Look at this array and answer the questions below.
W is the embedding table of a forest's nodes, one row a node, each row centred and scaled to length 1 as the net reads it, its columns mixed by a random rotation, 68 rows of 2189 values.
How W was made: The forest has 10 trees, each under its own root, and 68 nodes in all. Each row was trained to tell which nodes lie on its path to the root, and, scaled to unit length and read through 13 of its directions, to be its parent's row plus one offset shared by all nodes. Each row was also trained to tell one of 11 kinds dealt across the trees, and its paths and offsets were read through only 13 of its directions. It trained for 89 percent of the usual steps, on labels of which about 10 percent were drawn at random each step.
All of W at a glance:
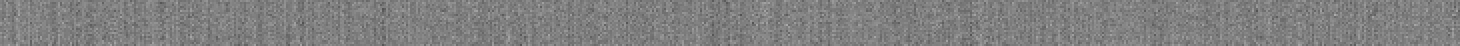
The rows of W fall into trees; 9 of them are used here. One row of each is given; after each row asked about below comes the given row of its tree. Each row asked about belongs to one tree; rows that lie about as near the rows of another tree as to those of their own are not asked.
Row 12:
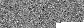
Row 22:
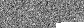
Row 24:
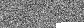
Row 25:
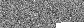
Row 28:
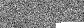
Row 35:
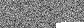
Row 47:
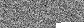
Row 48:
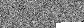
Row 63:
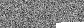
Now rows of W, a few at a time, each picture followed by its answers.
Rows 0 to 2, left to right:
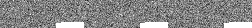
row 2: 25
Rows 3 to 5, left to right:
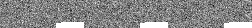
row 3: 22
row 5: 47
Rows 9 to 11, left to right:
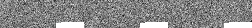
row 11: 24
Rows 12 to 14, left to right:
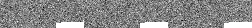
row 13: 35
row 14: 47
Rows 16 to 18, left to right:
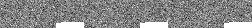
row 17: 12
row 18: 47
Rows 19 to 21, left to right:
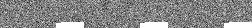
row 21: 63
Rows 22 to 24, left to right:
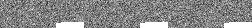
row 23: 35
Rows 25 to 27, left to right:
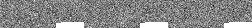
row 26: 48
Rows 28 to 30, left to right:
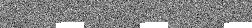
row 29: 48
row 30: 48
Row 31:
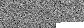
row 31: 47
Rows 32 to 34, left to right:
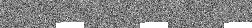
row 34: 35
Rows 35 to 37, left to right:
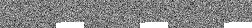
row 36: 25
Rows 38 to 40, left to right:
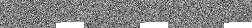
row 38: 25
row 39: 25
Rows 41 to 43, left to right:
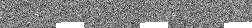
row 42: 47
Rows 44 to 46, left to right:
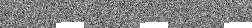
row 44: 48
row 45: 28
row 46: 35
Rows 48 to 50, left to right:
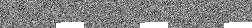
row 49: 25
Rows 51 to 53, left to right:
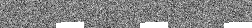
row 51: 35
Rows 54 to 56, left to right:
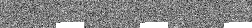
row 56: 48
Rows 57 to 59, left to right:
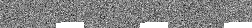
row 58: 22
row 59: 47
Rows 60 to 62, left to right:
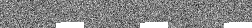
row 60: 25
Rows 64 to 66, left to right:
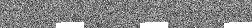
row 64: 24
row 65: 35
